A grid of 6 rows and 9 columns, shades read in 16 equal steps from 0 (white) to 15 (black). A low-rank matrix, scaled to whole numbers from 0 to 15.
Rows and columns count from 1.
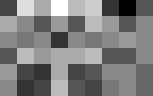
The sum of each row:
62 65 69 61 78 79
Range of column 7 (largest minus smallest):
6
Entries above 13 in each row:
1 0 0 0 0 0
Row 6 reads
7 12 11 4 10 11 8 7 9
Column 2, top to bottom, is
2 7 8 4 11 12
